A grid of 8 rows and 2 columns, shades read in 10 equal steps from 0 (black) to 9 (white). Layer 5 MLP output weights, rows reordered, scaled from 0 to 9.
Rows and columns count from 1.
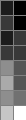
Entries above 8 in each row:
0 0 0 0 0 0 0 1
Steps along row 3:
up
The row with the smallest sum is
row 1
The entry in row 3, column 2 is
2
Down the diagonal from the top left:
1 0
